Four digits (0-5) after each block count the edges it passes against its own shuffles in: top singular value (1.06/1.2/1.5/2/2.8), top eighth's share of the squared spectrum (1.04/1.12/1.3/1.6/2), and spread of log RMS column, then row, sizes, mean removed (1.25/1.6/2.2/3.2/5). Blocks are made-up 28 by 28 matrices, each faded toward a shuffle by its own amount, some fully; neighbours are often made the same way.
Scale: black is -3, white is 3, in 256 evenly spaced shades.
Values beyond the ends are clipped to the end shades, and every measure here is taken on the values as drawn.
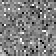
1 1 0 0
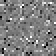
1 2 0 0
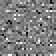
3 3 0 1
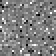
1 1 0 0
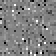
2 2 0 0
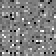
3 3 0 1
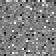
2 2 0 0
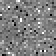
0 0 0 0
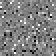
0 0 0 0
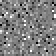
0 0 0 0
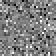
0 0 0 0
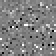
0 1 0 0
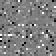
1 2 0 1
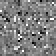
1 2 1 1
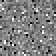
0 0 0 0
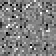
1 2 0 1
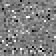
1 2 0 1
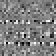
4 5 1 3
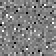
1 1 0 0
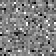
1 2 0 0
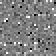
2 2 0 0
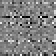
3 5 1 3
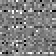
3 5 1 2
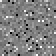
0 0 0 0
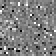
0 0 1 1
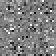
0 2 2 2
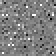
1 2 0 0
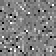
0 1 0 0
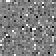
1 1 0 1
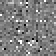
1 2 1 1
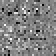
1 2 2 2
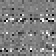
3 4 2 3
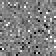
0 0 0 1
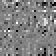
3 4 2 2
